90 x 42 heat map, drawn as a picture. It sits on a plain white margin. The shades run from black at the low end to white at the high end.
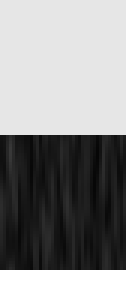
The table splits into 2 rows of 1 panel. Panel 1,1: very high, flat. Panel 2,1: very low, streaked downward, faint in contrast.
